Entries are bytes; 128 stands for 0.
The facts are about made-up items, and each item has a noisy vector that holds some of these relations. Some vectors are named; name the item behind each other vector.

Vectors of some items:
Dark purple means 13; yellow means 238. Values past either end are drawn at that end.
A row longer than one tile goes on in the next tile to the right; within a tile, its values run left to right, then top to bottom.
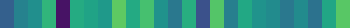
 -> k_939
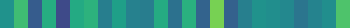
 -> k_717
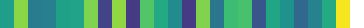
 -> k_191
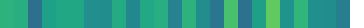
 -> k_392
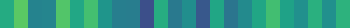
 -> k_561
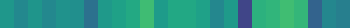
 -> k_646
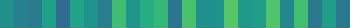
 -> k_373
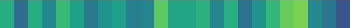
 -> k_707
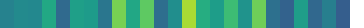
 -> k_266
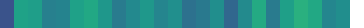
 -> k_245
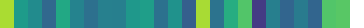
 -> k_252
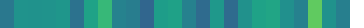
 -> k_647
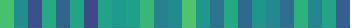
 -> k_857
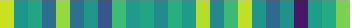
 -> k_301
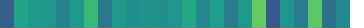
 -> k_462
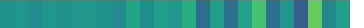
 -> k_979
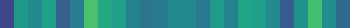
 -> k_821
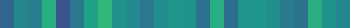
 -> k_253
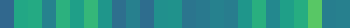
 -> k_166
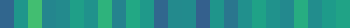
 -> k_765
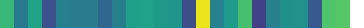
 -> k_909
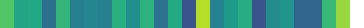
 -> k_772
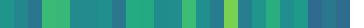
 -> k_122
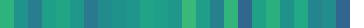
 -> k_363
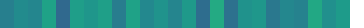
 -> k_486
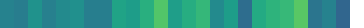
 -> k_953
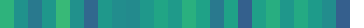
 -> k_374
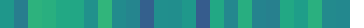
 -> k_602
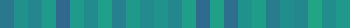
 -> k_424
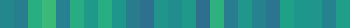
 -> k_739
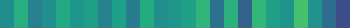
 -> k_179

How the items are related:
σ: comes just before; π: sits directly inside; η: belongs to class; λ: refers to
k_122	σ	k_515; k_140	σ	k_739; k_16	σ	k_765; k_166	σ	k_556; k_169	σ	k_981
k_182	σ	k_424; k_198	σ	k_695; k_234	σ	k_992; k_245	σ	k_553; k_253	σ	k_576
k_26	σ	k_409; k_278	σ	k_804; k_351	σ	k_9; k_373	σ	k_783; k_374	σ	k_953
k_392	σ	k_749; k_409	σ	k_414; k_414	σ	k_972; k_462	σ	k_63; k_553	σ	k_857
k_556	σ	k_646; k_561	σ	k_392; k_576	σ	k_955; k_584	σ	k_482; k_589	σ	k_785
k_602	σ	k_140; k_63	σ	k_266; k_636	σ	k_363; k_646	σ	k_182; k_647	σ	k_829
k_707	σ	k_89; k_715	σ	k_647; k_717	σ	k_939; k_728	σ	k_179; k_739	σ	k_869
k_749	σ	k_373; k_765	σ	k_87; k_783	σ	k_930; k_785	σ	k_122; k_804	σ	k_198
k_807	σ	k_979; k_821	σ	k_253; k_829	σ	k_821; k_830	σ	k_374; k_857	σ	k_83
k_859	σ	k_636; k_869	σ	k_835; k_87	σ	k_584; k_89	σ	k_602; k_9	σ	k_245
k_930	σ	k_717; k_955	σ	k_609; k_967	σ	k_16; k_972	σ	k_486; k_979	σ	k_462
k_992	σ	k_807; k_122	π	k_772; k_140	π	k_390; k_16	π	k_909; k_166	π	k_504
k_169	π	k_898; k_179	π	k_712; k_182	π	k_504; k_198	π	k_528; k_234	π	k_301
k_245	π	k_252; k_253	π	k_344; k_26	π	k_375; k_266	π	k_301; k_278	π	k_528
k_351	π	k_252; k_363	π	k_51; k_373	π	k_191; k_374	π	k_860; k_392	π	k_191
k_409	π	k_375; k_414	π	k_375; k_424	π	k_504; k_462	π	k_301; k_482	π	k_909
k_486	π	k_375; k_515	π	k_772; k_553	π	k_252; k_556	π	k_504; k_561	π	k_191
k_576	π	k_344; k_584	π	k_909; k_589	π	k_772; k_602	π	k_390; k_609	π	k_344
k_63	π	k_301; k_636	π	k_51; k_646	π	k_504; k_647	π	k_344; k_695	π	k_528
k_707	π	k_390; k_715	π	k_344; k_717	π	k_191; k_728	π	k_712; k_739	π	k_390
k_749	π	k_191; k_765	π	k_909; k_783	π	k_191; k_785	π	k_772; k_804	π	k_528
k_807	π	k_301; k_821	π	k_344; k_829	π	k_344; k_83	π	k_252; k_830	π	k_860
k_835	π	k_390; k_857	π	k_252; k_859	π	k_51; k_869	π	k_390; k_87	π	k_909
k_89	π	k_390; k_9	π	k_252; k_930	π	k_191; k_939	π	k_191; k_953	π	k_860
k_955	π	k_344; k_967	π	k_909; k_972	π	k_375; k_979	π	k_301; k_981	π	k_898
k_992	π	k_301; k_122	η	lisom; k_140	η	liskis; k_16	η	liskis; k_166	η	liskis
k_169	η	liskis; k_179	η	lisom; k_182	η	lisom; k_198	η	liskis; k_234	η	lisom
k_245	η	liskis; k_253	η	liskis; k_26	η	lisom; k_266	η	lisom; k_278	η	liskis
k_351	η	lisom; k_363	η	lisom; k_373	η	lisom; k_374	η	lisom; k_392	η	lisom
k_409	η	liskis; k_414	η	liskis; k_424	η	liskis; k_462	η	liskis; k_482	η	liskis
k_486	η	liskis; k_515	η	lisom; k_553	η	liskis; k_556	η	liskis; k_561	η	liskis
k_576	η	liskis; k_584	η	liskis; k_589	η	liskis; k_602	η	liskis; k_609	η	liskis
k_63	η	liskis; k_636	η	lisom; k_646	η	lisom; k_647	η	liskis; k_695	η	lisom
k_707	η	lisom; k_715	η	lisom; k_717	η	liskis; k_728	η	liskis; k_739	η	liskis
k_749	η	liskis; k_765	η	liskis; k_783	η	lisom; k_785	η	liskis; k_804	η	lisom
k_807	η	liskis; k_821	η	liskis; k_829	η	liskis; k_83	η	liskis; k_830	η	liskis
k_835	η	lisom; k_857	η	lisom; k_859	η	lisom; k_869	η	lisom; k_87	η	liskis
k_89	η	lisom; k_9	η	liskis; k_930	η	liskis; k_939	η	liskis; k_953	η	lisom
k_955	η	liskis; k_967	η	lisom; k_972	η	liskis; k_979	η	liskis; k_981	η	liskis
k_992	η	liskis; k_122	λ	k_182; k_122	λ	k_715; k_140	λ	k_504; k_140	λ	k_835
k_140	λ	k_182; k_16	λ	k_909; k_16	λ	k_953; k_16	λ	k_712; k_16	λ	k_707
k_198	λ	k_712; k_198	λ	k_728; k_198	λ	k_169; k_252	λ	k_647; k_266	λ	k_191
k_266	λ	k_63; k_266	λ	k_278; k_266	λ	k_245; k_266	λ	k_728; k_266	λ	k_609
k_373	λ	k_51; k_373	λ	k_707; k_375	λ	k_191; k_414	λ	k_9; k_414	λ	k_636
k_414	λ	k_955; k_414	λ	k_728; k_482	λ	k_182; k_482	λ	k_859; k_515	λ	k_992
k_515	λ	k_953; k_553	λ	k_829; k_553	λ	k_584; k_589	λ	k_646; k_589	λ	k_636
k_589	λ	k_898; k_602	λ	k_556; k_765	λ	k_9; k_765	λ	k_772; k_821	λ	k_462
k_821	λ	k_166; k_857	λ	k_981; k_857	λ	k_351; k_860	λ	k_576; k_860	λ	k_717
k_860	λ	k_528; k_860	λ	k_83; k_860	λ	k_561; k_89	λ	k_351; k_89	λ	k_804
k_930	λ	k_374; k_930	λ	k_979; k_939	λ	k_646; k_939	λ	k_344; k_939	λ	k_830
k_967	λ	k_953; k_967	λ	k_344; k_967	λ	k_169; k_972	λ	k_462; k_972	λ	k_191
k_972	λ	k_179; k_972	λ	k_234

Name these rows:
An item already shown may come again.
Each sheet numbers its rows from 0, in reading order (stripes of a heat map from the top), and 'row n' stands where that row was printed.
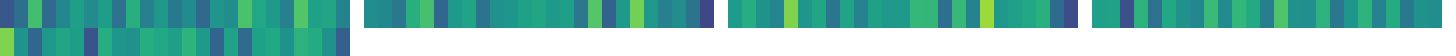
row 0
k_16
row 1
k_715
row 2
k_234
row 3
k_783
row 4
k_804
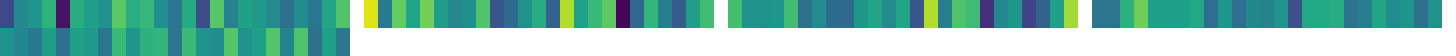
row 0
k_939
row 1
k_390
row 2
k_504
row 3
k_140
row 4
k_373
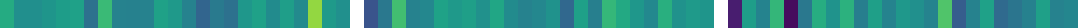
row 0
k_981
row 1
k_198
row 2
k_609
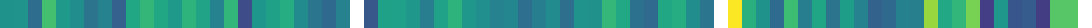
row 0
k_182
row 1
k_972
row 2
k_860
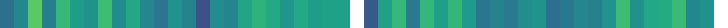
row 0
k_589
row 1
k_278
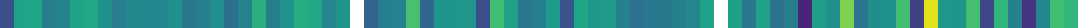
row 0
k_245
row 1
k_482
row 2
k_344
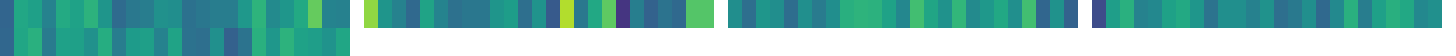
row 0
k_166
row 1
k_252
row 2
k_515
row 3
k_245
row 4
k_9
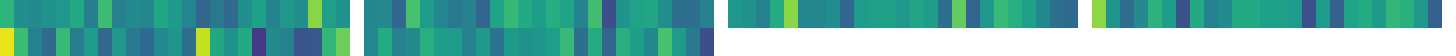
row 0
k_981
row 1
k_182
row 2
k_859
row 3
k_351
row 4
k_528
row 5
k_179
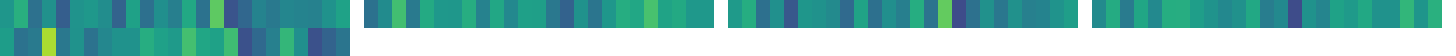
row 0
k_83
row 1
k_830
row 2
k_83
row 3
k_749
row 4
k_835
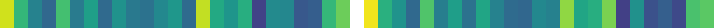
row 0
k_528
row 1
k_860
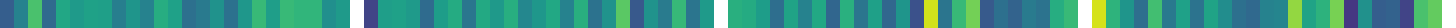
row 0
k_169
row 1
k_63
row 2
k_375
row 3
k_860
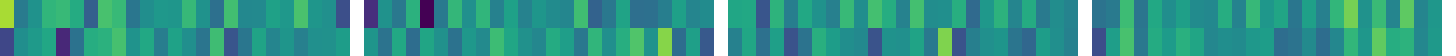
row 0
k_89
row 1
k_609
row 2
k_783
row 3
k_992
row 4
k_955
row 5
k_967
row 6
k_576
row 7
k_728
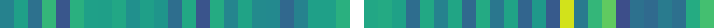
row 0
k_930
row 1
k_375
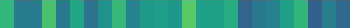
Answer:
k_869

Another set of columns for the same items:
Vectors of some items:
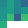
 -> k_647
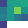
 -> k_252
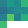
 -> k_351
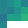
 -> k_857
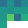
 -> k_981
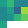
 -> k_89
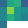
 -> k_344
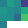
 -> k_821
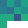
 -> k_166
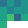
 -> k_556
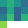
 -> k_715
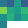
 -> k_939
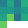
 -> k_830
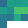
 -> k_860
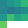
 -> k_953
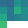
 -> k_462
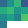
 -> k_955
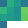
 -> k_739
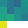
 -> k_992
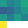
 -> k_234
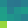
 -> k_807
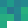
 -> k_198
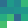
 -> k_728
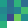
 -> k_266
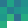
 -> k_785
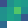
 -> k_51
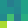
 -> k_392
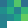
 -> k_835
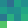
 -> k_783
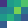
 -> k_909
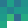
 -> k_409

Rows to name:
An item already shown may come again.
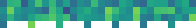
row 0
k_344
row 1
k_707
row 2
k_16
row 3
k_602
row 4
k_739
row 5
k_860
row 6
k_576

